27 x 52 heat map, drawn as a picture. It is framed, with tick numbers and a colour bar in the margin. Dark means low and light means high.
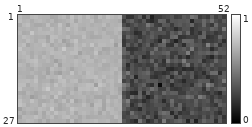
It is made of 1 by 2 panels. Panel 1,1: high, fine-grained, faint in contrast. Panel 1,2: low, fine-grained.
